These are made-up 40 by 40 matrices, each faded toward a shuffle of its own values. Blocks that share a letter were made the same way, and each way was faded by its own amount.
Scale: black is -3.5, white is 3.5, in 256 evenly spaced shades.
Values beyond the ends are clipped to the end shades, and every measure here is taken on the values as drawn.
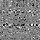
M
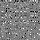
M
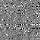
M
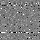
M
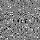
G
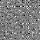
M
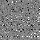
G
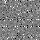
G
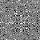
M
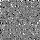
G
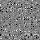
G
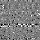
M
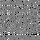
M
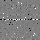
M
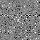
G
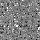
G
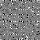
M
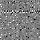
G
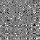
M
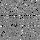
G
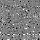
G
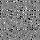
M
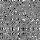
M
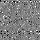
G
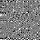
M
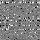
M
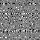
M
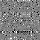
M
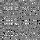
M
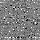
G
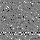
G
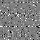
G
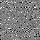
G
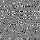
M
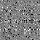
M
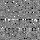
M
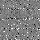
G
